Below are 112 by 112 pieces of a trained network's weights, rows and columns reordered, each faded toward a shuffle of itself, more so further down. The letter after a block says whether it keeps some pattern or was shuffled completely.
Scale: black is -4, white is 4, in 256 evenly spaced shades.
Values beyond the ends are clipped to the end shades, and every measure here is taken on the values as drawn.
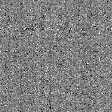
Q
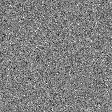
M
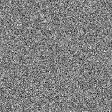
Q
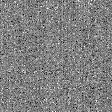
Q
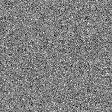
Q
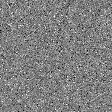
M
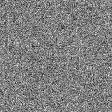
Q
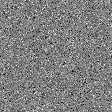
M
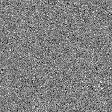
Q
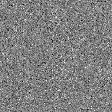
Q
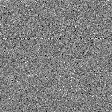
Q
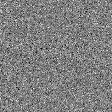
Q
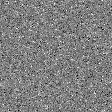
M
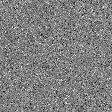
M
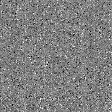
Q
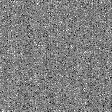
Q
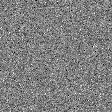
M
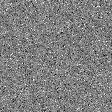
M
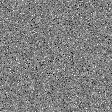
M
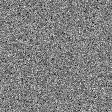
M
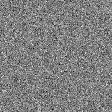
Q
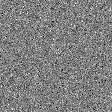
M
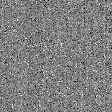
Q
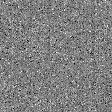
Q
